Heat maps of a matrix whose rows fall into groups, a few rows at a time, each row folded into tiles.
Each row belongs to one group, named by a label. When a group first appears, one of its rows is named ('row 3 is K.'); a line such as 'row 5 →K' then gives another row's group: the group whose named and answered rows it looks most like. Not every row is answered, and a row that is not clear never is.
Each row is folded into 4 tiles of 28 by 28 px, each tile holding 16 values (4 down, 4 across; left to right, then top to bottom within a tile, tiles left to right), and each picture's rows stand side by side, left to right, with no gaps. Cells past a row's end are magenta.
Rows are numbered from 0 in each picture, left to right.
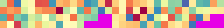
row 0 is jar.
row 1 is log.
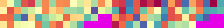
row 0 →jar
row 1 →jar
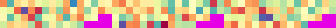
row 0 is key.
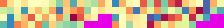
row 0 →key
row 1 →jar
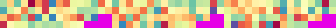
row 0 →jar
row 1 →log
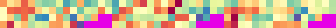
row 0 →log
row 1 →jar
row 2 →log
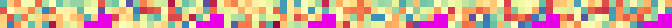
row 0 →log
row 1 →jar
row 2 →key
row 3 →log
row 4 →jar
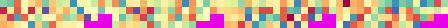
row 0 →log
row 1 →key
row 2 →jar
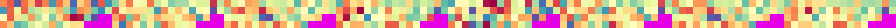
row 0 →jar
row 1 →log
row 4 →jar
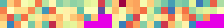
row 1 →log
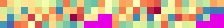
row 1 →jar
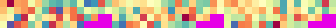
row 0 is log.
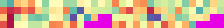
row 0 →log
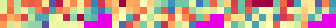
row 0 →jar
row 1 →log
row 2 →jar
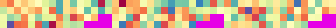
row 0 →key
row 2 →key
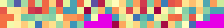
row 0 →jar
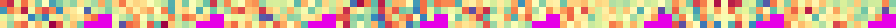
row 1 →key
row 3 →jar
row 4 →key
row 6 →jar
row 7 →log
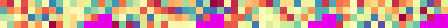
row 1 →jar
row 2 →jar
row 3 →jar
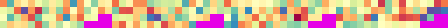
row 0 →key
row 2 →key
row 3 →jar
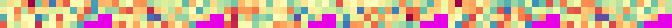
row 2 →log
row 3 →key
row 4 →log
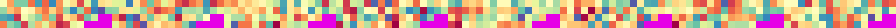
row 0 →jar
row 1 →jar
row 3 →jar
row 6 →jar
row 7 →jar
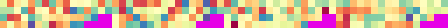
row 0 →jar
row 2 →key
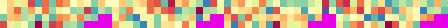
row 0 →jar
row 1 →jar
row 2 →log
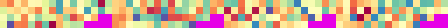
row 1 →jar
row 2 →log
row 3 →log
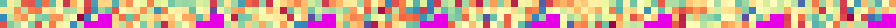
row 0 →jar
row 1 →log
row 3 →jar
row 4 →jar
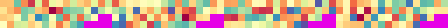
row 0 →jar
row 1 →key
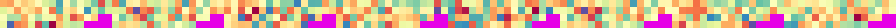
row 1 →key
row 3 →log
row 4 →jar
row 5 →key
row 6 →log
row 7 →key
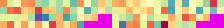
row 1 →key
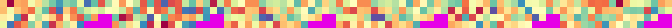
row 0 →log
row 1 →jar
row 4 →log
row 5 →jar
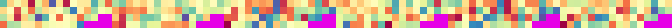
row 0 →jar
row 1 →log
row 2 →jar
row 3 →key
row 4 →jar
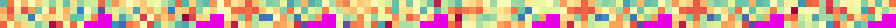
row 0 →log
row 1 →key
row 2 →log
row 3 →key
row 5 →log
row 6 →log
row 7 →jar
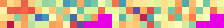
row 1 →key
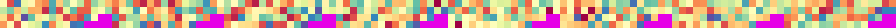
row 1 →jar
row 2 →jar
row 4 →key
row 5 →log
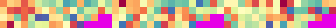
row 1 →log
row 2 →jar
